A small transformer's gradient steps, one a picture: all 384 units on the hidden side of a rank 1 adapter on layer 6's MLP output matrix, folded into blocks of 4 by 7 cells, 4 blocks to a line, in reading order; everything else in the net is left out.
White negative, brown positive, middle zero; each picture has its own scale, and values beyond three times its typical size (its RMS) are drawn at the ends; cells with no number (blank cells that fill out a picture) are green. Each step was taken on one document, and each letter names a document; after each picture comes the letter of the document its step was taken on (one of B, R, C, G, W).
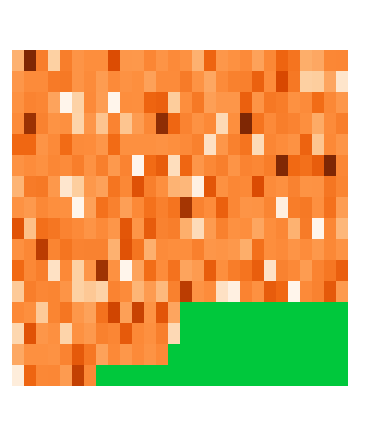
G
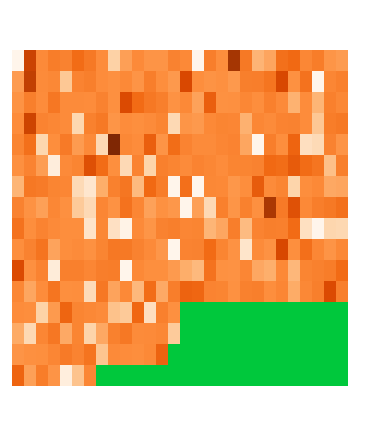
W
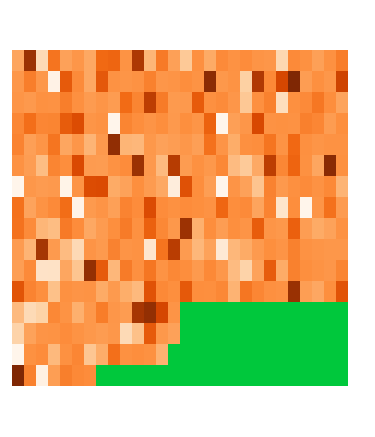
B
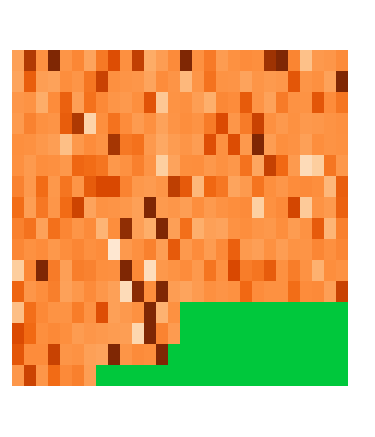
B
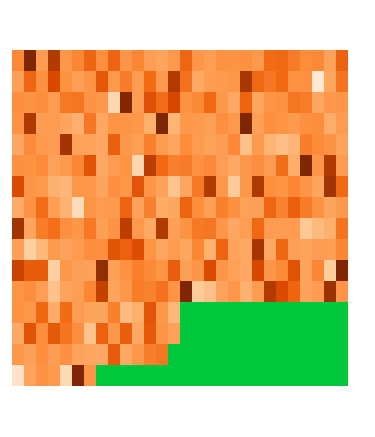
G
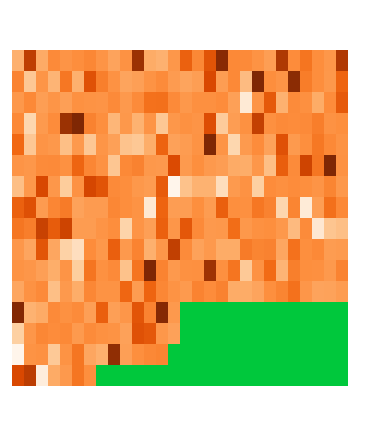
B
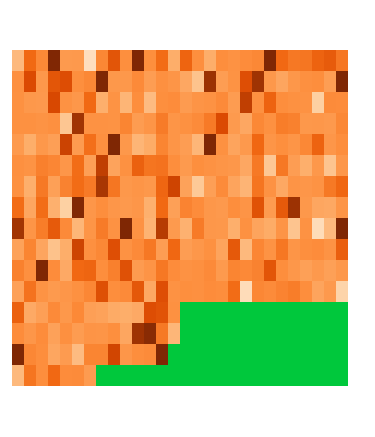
B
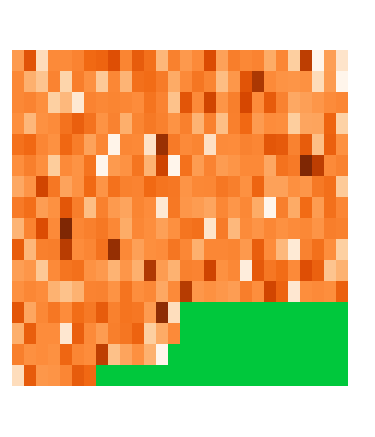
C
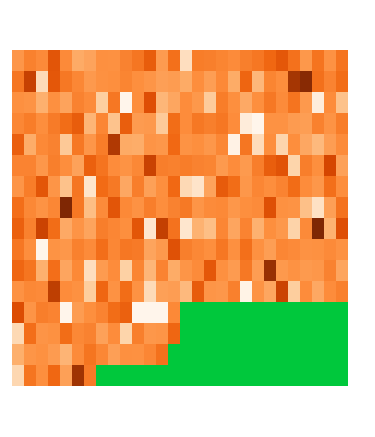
G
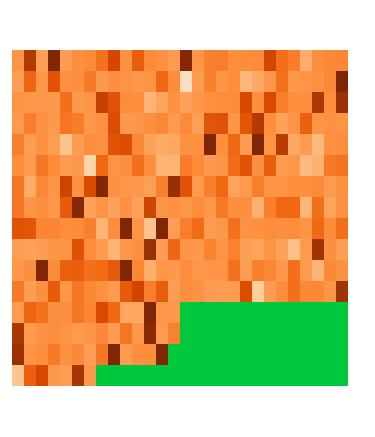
B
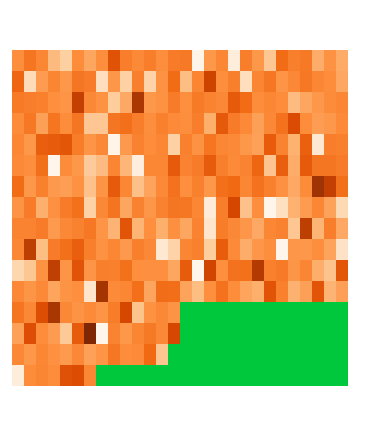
W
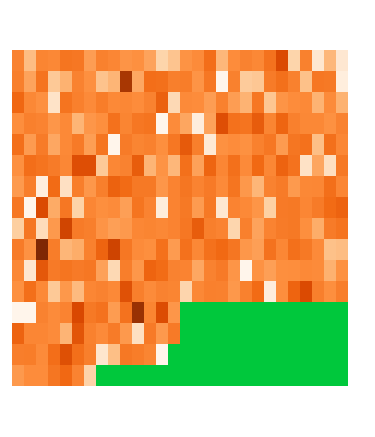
C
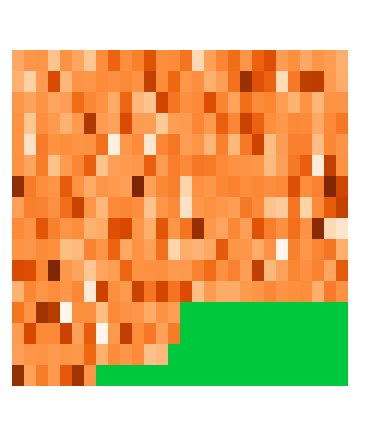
W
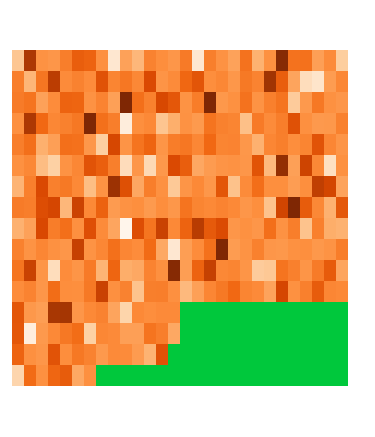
W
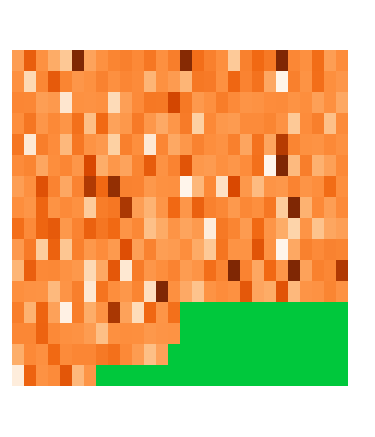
G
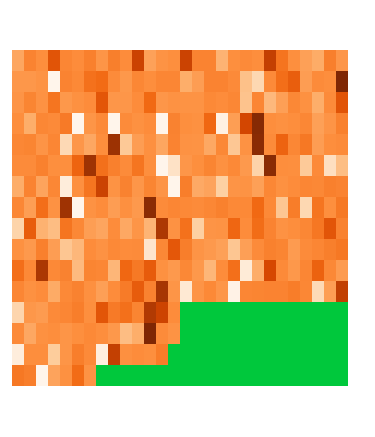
B
